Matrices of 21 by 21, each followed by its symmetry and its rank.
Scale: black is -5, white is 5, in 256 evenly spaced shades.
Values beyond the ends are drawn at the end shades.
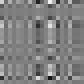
neither, rank one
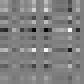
neither, rank one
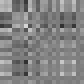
symmetric, rank two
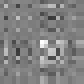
symmetric, rank two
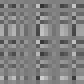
neither, rank one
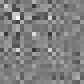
symmetric, rank three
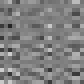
neither, rank two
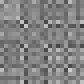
symmetric, rank three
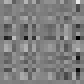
neither, rank two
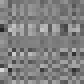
neither, rank two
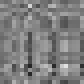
neither, rank two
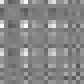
symmetric, rank two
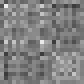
symmetric, rank three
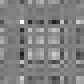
symmetric, rank two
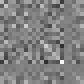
symmetric, rank three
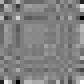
symmetric, rank two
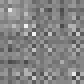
symmetric, rank three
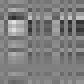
neither, rank one
